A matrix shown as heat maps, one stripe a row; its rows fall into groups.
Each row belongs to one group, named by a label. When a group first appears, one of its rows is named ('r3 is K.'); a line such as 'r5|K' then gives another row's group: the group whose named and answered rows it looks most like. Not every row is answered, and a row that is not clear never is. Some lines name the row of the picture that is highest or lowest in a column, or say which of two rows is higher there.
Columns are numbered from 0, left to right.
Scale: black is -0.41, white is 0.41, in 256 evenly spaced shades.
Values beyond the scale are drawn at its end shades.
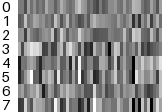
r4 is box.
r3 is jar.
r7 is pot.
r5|box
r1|pot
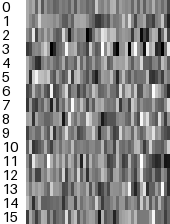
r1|jar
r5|jar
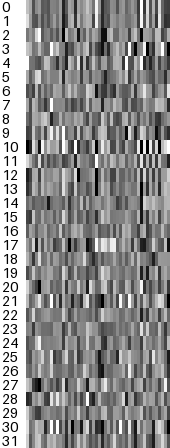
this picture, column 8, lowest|8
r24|box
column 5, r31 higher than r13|No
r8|jar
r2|box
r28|box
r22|pot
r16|jar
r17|pot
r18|jar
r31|jar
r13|pot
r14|box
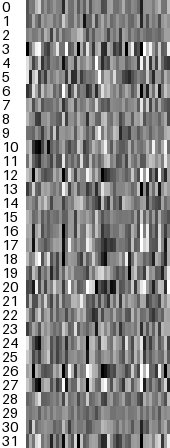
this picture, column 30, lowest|31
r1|pot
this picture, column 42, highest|10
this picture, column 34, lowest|19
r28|box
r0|box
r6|pot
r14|jar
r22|jar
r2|jar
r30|pot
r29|pot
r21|jar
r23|pot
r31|box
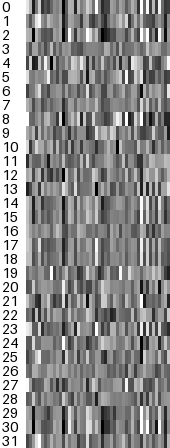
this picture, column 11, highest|8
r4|jar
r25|box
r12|box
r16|jar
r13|pot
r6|box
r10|jar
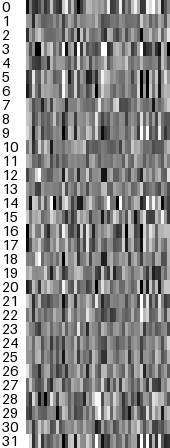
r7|jar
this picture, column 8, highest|14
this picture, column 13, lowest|3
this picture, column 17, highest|3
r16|box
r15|jar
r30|jar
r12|box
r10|jar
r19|jar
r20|pot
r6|pot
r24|box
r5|pot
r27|jar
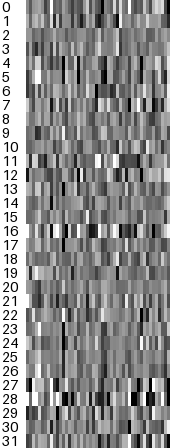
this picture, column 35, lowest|28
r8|jar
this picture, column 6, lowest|11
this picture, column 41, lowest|27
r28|jar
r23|box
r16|jar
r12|box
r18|jar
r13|box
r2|jar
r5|box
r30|jar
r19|jar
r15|box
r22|pot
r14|jar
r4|box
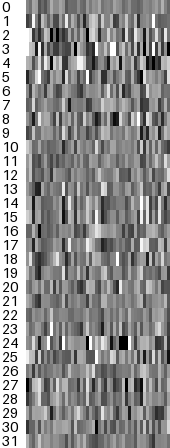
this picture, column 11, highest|4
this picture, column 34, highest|24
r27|box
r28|box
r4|jar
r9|pot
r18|jar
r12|jar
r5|box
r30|pot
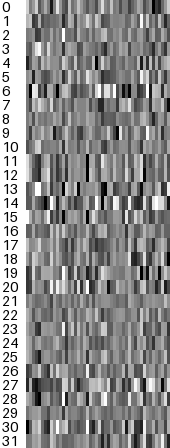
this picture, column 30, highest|14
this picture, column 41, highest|27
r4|pot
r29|box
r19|pot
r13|box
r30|box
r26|box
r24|jar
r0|jar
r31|jar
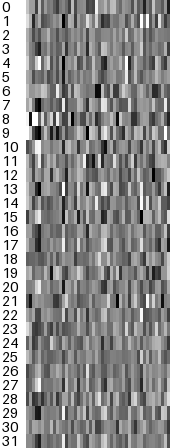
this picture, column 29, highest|11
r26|box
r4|box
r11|jar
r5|box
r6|jar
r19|jar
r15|box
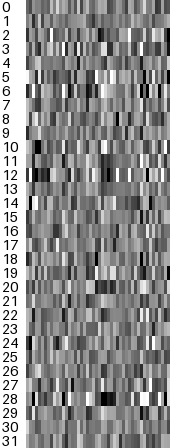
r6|pot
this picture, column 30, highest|12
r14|jar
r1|jar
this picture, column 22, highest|12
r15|pot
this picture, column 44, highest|28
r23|jar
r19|pot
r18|pot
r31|jar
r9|box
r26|box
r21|pot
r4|box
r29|pot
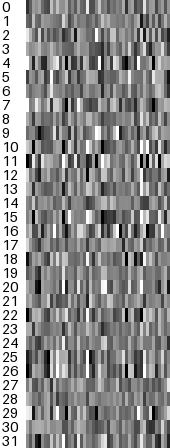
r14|pot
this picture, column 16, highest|11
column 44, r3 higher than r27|Yes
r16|jar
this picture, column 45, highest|16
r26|box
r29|jar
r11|pot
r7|jar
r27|jar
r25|box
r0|box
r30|jar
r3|jar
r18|box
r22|box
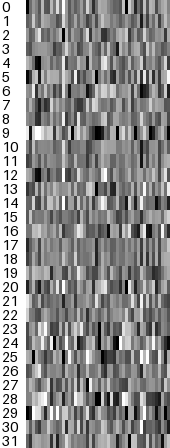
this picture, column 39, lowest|6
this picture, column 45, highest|16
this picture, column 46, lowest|29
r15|box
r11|pot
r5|pot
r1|pot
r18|pot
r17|pot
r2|box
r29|box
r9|jar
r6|pot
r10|pot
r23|jar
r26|box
